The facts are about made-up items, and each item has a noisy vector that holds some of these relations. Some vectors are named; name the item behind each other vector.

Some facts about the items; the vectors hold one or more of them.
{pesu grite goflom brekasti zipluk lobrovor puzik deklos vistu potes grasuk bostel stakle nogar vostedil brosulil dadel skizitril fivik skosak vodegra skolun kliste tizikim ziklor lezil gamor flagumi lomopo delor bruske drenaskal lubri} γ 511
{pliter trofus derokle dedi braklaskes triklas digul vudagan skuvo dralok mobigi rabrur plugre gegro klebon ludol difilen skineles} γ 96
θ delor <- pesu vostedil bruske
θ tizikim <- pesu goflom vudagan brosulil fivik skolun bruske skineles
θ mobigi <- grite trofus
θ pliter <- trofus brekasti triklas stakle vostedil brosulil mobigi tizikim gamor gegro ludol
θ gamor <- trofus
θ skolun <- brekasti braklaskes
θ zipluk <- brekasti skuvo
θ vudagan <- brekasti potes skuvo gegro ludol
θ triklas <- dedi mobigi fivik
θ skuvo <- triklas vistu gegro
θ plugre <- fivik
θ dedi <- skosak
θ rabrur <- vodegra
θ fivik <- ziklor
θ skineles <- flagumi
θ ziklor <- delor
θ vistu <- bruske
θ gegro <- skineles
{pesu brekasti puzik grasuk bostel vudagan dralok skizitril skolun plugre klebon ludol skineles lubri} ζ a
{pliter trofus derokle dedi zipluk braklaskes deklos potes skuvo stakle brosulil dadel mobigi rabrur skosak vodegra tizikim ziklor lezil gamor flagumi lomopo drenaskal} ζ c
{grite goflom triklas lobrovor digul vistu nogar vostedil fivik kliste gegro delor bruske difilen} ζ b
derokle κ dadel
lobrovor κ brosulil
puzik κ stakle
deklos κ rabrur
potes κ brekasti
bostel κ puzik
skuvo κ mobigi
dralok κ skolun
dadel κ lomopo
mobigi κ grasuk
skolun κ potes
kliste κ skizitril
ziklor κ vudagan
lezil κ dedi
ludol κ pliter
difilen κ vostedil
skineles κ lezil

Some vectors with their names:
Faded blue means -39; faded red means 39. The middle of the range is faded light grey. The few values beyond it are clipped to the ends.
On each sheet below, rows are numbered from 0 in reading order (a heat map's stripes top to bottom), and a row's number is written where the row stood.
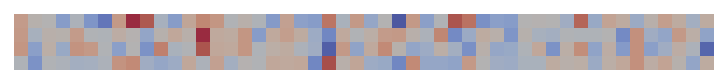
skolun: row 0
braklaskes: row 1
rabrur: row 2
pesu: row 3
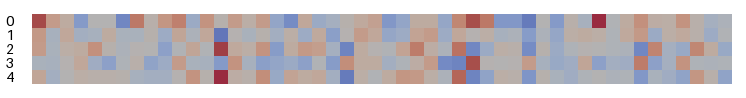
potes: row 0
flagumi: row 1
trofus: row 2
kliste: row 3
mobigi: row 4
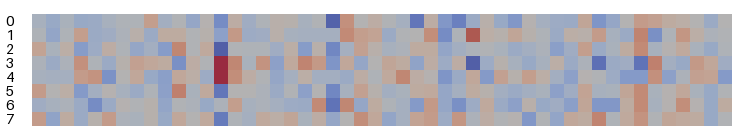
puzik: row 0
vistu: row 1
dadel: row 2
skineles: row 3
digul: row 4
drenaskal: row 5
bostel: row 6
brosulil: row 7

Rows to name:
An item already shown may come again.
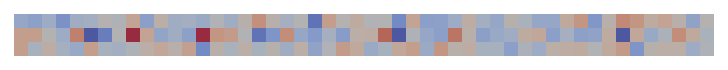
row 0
grasuk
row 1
dralok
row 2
gamor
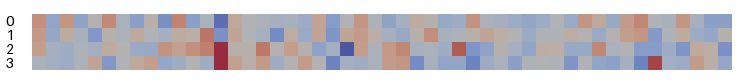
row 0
vodegra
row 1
ziklor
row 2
pliter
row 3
klebon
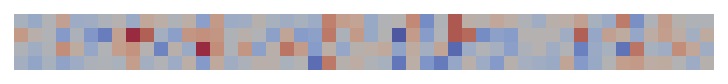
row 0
vistu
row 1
skolun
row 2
ludol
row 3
puzik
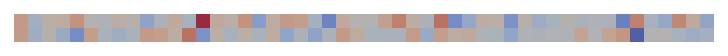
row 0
trofus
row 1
tizikim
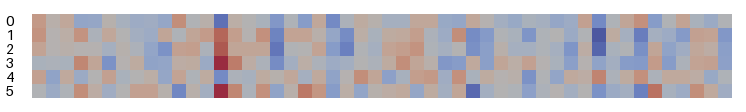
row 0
deklos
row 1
skuvo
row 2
derokle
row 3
difilen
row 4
brosulil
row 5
ludol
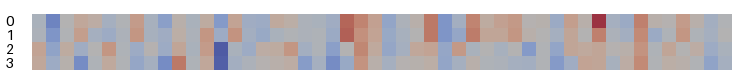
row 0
vostedil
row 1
fivik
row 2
stakle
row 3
lomopo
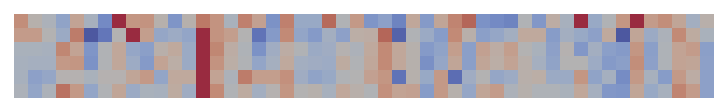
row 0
brekasti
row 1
dralok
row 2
difilen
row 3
digul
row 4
vudagan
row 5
gegro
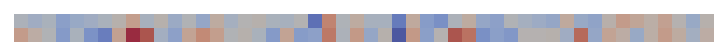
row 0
lubri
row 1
skolun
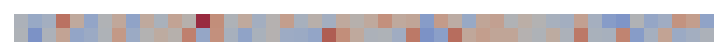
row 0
triklas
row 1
delor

